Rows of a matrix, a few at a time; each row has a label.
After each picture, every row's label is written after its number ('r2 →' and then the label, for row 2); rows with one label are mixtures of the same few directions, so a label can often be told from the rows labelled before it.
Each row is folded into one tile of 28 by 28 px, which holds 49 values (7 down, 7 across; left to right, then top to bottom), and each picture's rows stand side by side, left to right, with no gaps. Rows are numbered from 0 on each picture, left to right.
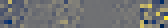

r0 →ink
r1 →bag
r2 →ink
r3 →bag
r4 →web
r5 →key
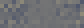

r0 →web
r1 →ink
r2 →bag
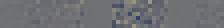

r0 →bag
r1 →ink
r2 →bag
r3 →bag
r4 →key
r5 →ink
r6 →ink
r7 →key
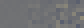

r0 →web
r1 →key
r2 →key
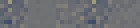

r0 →ink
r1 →ink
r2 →key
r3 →ink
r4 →web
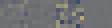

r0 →bag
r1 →key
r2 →key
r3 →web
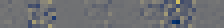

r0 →ink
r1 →key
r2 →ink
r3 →bag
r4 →key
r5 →bag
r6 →ink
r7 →key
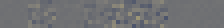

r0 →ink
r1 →key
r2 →bag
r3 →key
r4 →key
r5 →key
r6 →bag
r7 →web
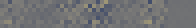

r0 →ink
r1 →web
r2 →web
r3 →web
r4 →web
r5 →ink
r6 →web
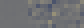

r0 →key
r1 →bag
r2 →bag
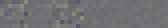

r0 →bag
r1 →bag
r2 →key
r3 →web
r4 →key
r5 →key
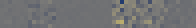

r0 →ink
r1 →key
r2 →web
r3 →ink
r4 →ink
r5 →ink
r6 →ink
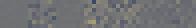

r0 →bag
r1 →key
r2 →bag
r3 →ink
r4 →web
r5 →web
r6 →ink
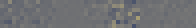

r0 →ink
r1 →ink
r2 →ink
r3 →bag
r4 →key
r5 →bag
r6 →web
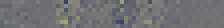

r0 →key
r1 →ink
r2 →ink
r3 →web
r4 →ink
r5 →ink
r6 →ink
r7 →web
